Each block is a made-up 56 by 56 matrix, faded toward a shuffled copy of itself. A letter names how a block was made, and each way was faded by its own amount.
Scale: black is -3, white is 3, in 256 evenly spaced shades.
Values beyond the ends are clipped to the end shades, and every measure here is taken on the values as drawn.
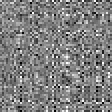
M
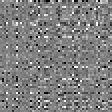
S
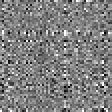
M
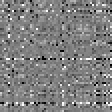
S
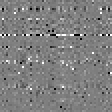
S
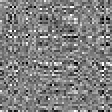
M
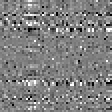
S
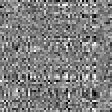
M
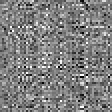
M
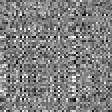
M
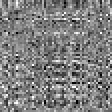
M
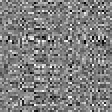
M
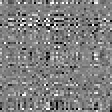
S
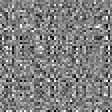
M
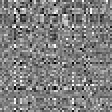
M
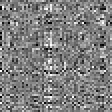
M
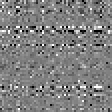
S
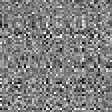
M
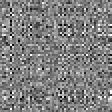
M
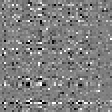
S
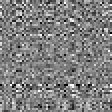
M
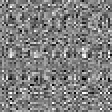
M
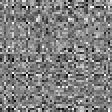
M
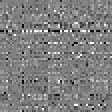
S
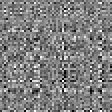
M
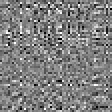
M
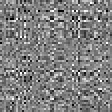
M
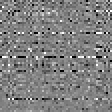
S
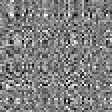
M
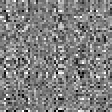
M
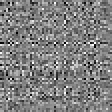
M
